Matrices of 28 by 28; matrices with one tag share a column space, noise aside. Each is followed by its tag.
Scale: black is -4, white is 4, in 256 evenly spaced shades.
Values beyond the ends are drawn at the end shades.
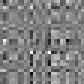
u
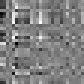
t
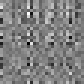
t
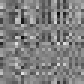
t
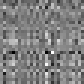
u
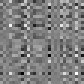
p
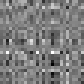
u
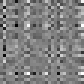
p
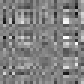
t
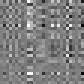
p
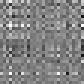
p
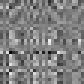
u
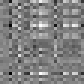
p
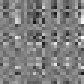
t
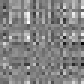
t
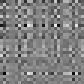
p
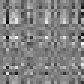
t
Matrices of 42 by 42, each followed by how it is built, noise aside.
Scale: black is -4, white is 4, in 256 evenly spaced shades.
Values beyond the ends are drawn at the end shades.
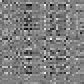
low rank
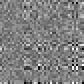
low rank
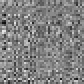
low rank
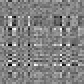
low rank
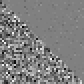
lower triangular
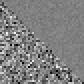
lower triangular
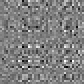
low rank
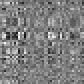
low rank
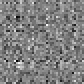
low rank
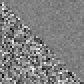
lower triangular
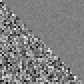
lower triangular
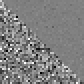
lower triangular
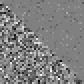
lower triangular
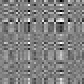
low rank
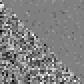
lower triangular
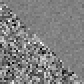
lower triangular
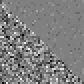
lower triangular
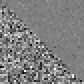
lower triangular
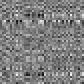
low rank
